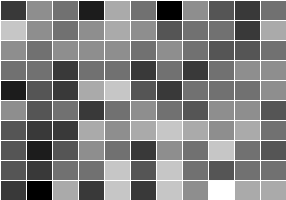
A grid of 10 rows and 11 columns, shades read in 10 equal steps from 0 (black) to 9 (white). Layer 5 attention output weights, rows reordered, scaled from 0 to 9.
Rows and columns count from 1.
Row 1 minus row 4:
-2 1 2 -3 2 2 -4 3 -1 -3 -1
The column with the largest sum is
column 5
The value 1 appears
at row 1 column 4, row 5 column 1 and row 8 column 2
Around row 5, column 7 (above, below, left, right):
4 4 3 4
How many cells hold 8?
0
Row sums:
36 51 47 40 41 43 52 41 45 52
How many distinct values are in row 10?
6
